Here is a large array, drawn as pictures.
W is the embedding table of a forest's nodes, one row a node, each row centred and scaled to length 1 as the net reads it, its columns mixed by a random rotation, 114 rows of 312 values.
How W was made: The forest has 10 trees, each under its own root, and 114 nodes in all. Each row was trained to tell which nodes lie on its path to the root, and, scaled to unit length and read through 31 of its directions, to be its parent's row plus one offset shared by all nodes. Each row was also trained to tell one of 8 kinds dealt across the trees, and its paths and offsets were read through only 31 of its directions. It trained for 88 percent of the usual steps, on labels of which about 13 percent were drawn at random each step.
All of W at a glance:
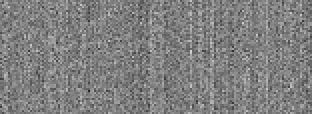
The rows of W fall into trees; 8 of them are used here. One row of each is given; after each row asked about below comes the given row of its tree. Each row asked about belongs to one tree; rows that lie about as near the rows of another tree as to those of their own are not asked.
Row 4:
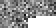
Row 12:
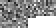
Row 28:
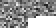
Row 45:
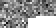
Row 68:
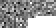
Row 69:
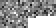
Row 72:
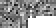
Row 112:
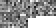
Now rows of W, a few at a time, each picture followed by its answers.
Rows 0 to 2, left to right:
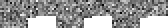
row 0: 112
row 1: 12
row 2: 72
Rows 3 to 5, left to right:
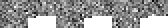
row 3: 112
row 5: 72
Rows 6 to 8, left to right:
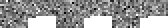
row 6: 12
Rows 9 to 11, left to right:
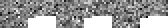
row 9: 4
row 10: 68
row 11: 112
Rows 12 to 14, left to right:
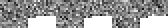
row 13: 12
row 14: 72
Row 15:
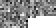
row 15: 112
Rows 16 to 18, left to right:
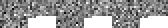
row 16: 72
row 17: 112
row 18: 45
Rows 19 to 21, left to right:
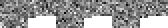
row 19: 68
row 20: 72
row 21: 12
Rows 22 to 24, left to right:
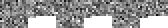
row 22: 28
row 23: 68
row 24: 12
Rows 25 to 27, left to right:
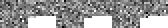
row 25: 28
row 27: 72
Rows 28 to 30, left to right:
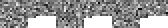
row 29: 72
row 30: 12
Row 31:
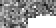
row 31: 69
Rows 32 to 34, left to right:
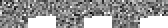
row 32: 68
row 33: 28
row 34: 69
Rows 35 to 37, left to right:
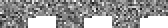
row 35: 4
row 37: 45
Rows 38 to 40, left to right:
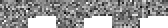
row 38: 45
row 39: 12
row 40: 112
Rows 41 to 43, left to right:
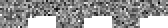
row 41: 45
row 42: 45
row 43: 68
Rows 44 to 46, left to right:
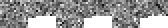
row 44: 69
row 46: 69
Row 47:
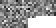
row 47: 45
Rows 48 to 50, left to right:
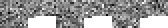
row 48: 4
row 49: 4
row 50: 68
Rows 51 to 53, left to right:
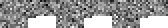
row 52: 112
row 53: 28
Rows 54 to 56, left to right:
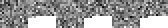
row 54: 28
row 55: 72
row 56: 12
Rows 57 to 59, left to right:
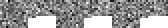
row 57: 12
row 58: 112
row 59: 28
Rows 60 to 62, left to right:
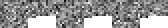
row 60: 12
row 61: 12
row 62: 72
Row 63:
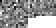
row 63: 69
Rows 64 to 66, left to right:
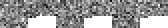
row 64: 69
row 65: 112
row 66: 4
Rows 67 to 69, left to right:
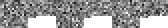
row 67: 69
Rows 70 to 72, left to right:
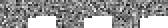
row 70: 45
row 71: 12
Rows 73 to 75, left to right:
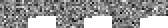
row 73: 45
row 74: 28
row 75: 72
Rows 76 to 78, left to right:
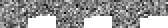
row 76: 69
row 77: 72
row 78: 112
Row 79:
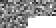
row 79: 28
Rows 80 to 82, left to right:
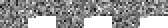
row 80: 72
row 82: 28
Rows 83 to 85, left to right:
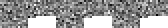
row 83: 12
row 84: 28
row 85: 12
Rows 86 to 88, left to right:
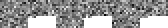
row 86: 28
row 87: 45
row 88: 72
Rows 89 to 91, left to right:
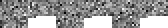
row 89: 72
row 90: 12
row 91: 4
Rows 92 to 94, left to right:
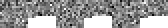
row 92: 45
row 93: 69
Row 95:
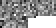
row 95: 112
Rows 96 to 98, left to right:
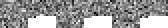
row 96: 72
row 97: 45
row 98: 112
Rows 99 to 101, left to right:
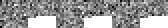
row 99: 112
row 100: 45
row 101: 12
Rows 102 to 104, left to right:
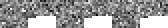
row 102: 12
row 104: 4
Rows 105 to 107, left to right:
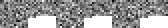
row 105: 28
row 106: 28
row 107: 28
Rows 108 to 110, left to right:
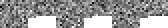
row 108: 72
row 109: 28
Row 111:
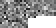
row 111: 72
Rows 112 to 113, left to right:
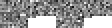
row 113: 45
